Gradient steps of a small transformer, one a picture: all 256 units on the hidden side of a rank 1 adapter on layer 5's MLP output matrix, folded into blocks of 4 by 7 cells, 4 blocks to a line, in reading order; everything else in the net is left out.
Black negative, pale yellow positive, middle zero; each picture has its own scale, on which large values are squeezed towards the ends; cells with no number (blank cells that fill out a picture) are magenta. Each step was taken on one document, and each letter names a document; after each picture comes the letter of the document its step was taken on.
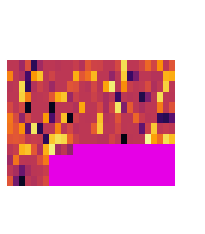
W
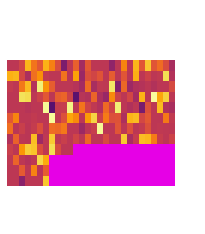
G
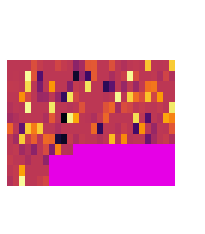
W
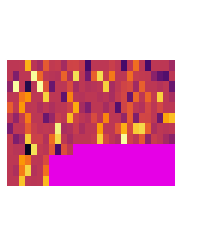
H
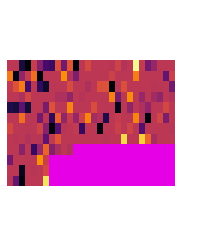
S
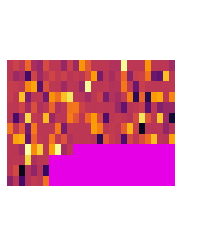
H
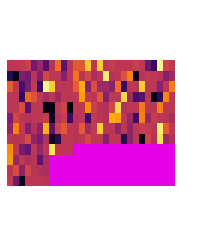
G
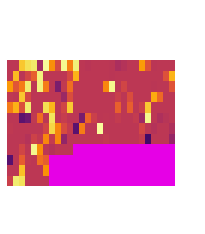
S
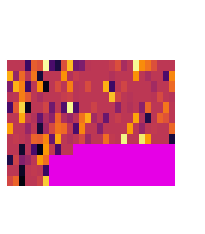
S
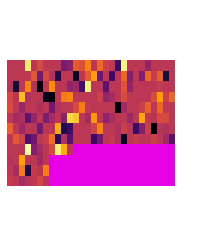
H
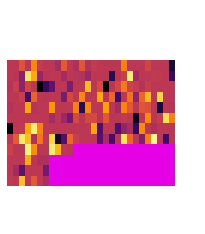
W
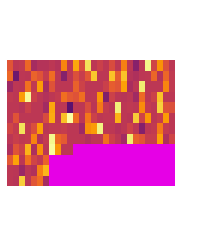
G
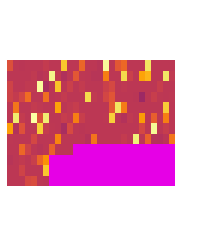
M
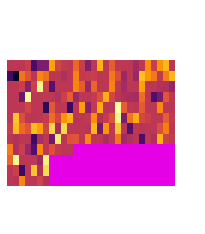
G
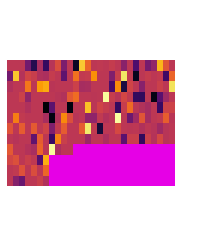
G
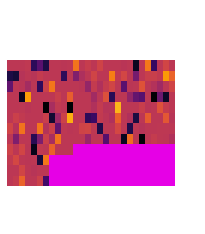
G
